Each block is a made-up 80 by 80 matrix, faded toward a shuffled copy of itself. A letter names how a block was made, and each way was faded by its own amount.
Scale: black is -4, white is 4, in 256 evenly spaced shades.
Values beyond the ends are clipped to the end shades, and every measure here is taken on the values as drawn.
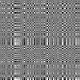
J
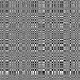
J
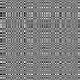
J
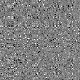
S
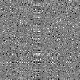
S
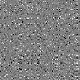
S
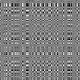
J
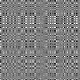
J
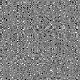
S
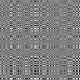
J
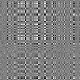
J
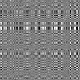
J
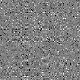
S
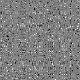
S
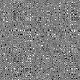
S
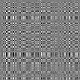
J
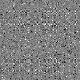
S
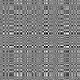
J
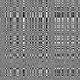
J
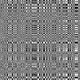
J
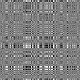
J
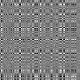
J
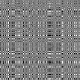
J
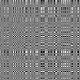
J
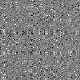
S
